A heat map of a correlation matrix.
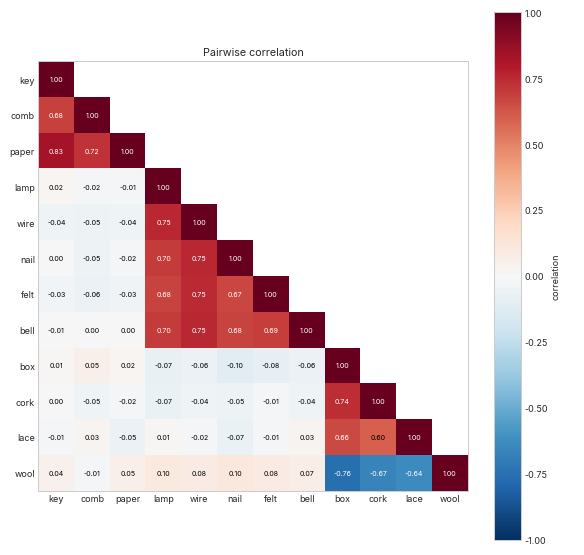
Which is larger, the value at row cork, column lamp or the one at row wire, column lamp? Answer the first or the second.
the second
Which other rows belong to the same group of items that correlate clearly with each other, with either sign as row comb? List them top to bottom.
key, paper
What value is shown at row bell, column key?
-0.01
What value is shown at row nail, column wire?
0.75
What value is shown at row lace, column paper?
-0.05
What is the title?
Pairwise correlation
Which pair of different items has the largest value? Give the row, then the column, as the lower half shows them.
paper, key
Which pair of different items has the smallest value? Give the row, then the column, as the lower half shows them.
wool, box
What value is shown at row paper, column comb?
0.72
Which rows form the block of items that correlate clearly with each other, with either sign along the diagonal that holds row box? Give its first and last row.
box to wool
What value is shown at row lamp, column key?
0.02
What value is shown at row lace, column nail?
-0.07
